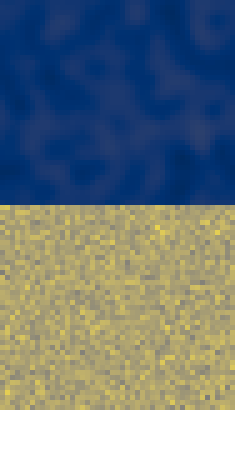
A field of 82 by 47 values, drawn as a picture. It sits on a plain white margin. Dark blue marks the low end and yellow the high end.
It is made of 2 by 1 panels. Panel 1,1: very low, blotchy, faint in contrast. Panel 2,1: high, fine-grained.
